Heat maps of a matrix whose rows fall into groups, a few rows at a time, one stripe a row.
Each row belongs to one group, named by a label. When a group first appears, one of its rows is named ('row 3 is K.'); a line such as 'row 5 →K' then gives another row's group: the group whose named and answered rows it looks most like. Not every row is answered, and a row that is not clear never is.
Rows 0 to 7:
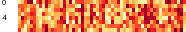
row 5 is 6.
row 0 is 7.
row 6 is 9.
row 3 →6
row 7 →9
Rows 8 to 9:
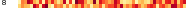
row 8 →7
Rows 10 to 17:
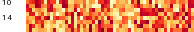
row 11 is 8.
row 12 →9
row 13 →6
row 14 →7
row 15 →6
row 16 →6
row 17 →6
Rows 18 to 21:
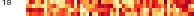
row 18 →6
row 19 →6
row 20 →8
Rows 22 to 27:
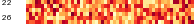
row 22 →7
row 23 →8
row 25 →6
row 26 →6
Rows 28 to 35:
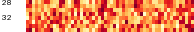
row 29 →8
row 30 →6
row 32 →7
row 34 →8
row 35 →8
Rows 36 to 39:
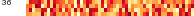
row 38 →9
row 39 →9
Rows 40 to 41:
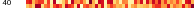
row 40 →6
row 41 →7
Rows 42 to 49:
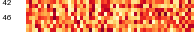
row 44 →9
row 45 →6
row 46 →9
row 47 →8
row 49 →6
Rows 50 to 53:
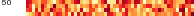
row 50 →8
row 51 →9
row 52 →9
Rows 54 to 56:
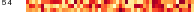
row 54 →9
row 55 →6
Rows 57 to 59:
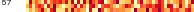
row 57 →7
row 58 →9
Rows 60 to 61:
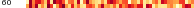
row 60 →7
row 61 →8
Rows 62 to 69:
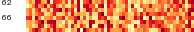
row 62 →7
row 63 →7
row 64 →7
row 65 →6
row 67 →9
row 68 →6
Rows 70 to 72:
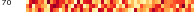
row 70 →7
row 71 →9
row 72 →6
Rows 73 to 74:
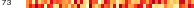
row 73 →9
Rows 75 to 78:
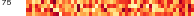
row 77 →8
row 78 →9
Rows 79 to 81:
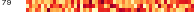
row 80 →7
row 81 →8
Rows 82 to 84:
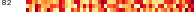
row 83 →7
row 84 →8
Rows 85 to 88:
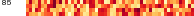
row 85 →7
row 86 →9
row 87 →8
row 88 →8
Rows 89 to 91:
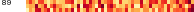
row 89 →6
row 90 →7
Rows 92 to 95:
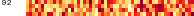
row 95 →8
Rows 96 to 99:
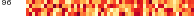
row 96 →8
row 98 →8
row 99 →8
